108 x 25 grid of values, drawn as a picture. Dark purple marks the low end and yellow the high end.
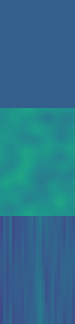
It is made of 3 by 1 panels. Panel 1,1: low, flat. Panel 2,1: middling, blotchy, faint in contrast. Panel 3,1: low, streaked downward, faint in contrast.
